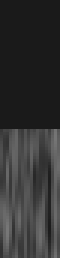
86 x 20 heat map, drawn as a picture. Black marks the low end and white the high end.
The table splits into 2 rows of 1 panel. Panel 1,1: very low, flat. Panel 2,1: low, streaked downward.
